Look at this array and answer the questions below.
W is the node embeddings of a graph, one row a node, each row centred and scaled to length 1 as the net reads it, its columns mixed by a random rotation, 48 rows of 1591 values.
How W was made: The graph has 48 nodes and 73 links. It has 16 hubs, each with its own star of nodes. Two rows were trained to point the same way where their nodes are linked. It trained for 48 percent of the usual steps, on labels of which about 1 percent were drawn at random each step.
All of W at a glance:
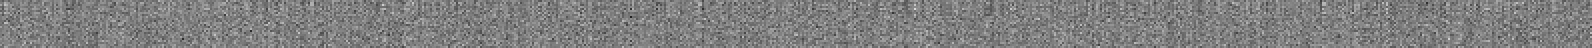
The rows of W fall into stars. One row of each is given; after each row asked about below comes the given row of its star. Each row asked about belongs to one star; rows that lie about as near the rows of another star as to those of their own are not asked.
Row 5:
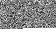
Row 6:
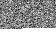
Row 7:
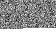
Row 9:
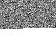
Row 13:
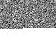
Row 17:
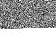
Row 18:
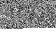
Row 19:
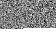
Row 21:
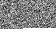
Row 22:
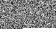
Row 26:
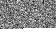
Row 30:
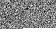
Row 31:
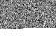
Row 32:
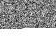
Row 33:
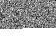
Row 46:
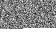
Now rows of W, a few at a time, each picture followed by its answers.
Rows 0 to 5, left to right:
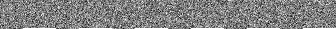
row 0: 31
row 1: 26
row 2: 17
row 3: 13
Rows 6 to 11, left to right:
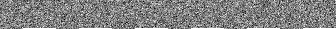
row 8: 5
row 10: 17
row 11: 26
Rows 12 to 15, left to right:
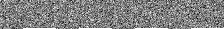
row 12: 13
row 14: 6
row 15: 9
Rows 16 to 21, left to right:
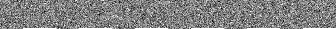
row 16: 5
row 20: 7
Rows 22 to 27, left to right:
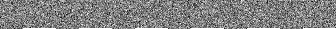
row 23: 30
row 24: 19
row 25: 32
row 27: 13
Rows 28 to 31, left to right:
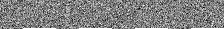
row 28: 22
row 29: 21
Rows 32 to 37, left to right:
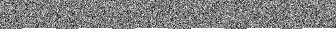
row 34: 19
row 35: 46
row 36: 18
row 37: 21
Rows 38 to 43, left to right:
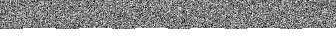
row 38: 22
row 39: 22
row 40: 9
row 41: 33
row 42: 21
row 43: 32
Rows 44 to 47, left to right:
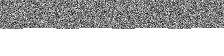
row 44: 5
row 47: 30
